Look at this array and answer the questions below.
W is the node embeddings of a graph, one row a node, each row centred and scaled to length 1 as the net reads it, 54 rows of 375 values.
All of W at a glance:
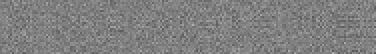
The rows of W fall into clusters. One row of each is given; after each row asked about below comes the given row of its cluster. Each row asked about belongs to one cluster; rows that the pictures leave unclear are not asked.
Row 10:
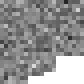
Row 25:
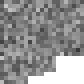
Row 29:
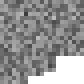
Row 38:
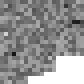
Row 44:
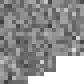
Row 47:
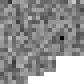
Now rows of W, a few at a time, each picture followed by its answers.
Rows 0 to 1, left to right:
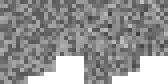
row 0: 38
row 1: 29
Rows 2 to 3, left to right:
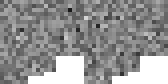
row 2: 47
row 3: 29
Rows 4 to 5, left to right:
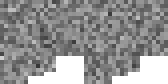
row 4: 25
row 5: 29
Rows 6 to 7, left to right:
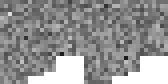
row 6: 38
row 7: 25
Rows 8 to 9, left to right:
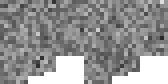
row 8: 25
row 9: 44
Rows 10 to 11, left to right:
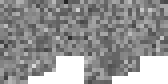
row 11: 44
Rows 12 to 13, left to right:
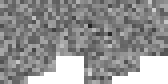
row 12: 38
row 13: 10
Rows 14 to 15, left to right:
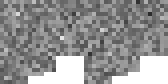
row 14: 47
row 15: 38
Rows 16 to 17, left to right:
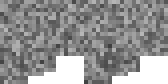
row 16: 29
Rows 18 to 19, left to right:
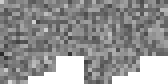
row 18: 10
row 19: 25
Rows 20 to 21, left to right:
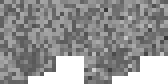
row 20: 44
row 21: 44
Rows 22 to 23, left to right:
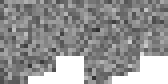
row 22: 47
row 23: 38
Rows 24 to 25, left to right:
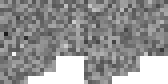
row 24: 38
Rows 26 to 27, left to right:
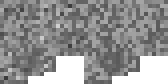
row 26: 44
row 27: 44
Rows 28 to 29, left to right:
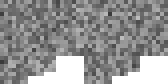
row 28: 38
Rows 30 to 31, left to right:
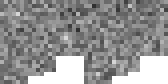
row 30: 47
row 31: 38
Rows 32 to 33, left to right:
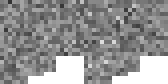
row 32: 47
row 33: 10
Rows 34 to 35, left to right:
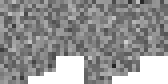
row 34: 29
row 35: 47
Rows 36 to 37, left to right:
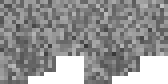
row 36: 44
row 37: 44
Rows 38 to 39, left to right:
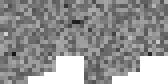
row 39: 47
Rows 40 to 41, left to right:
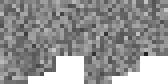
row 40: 44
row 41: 38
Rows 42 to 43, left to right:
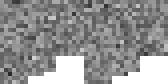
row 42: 29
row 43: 25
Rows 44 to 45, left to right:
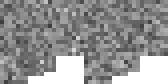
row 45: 10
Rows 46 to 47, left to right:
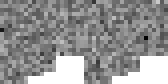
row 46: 38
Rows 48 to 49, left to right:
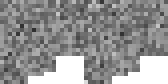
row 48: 47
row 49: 25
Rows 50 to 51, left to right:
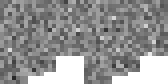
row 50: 47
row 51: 47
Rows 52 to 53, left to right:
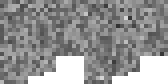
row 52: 25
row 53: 44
